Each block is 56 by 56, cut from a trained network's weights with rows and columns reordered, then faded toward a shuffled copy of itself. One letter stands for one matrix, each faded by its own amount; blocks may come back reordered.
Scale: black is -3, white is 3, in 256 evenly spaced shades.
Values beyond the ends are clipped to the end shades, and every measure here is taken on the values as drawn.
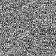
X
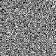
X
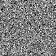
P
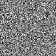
X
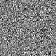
X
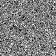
P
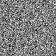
P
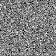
P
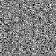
X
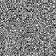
X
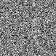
P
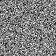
P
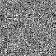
X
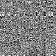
X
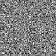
X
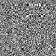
X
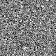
P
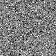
P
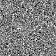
P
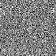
X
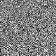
X
